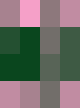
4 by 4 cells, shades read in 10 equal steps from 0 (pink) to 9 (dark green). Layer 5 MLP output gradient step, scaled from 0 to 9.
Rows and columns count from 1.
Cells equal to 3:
2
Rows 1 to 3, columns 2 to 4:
0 4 2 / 9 5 7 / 9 6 7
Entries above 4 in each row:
0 4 4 1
